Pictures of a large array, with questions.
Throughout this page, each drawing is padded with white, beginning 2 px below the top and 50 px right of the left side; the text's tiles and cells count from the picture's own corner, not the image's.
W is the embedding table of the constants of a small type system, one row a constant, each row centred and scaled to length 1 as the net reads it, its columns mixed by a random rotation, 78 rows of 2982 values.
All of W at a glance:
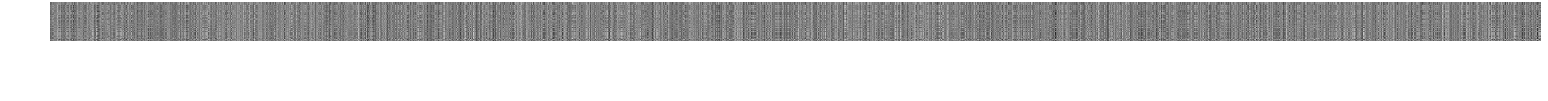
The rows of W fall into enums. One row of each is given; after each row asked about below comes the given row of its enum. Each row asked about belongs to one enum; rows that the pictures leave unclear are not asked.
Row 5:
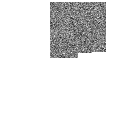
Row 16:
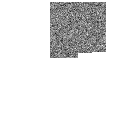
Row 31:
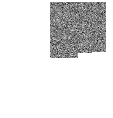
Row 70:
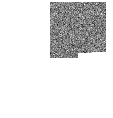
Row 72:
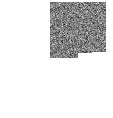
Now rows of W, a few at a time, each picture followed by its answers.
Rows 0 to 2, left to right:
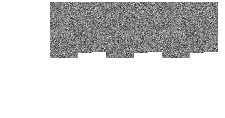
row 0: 5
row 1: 72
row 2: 5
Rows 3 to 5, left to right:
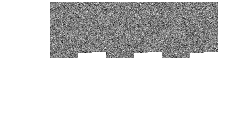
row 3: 72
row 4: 70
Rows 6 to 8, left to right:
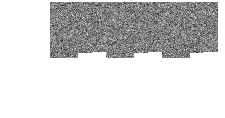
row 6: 16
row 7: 31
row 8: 70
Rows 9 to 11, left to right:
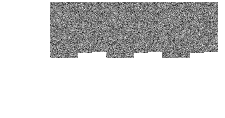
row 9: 31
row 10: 31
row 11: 16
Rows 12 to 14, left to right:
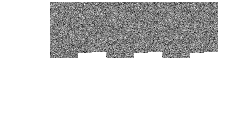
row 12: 70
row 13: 31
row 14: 31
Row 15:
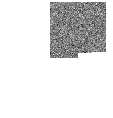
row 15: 70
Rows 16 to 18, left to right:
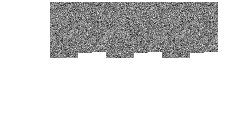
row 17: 5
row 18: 16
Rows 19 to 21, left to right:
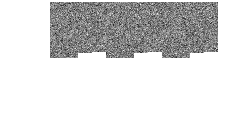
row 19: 16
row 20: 70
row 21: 5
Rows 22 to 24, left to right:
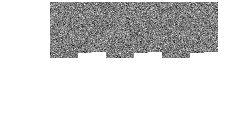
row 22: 70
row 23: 5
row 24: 72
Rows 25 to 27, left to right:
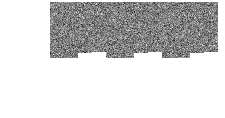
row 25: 70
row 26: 31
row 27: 16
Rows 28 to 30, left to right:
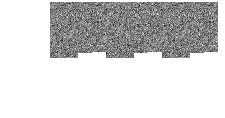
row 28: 16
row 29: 70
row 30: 16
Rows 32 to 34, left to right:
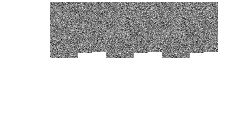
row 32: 31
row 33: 5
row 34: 5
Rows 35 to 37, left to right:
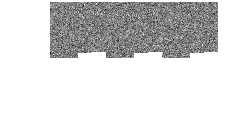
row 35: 70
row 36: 16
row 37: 31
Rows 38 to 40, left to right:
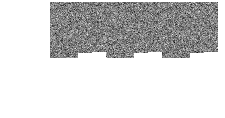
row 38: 16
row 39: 31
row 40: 72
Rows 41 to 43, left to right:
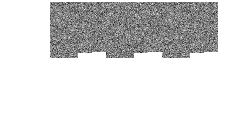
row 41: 31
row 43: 31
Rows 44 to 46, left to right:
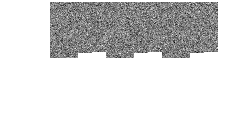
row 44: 16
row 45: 5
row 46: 72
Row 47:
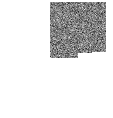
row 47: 31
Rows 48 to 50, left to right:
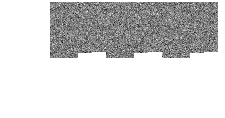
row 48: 72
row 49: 70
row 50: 31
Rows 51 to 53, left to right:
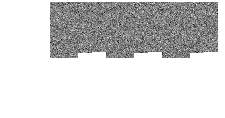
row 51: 31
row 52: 72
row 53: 70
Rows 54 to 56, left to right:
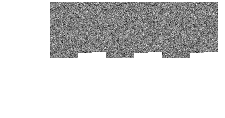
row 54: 72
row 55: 16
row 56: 70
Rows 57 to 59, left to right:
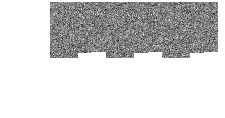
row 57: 70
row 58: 16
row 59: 31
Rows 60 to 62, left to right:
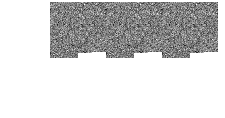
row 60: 70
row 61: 70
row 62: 70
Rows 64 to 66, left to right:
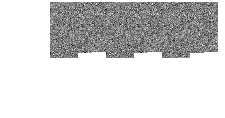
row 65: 70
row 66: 16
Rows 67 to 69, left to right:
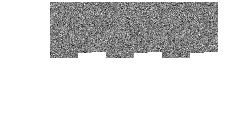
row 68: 5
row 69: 16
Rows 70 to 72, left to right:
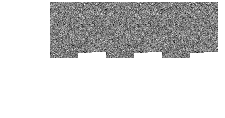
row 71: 70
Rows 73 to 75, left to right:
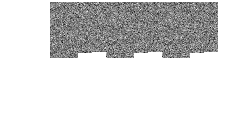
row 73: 72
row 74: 31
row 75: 31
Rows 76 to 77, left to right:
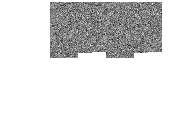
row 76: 16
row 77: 70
